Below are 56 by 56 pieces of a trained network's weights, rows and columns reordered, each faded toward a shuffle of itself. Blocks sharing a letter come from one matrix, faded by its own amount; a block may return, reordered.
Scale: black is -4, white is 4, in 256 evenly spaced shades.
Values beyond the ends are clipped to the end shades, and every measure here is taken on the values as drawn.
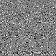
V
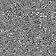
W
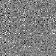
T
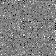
W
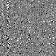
T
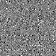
T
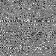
V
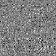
T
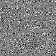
V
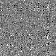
T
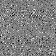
V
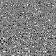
V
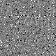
W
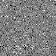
W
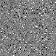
W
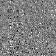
T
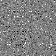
W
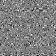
V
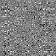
T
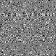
V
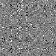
T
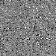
T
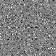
V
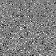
V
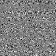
V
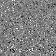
W
